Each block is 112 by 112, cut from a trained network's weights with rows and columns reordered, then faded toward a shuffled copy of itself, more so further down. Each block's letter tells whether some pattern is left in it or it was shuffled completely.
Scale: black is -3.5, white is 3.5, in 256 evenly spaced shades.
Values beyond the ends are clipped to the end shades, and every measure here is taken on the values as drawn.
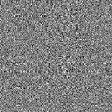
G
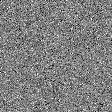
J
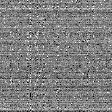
G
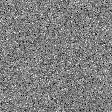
J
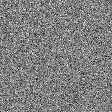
J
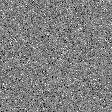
J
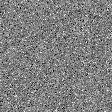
J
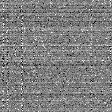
G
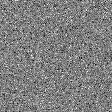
J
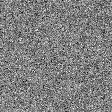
J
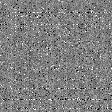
G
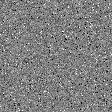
J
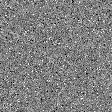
J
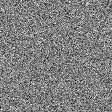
J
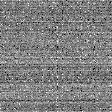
G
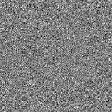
G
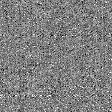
G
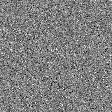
J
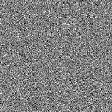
G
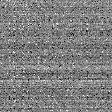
G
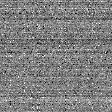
G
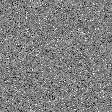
J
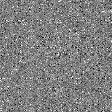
G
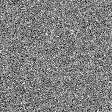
J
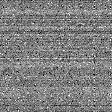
G
